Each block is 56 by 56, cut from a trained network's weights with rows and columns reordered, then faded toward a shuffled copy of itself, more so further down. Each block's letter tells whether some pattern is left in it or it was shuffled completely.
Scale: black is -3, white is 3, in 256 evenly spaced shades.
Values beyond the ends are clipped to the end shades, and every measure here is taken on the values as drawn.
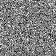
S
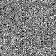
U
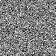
S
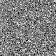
U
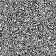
U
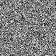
S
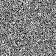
S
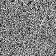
S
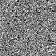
U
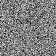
S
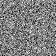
S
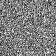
S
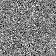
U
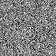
S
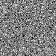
U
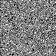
S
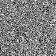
U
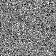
U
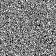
S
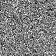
S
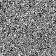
S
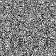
U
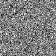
U
